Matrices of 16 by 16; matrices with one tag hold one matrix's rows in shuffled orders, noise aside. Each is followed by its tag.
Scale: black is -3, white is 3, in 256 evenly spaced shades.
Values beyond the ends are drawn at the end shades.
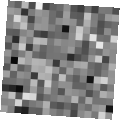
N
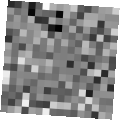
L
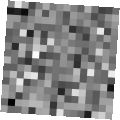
N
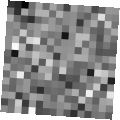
N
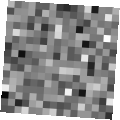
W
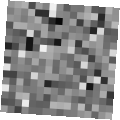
L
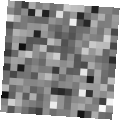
W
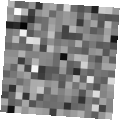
N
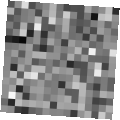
N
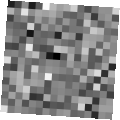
L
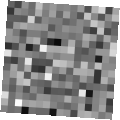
L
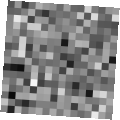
N
